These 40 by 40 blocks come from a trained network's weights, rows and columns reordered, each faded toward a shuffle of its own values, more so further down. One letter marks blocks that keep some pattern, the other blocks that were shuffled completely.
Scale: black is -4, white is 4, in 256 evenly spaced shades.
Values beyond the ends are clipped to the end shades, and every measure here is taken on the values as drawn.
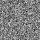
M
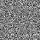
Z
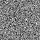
M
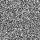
M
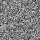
M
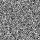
M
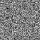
Z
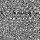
Z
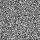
M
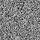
M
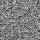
Z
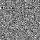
Z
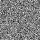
M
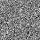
Z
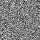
M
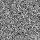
M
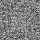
Z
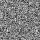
Z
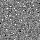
M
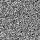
M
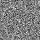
M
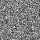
M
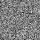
M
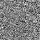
Z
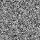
Z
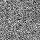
Z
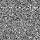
Z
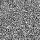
Z
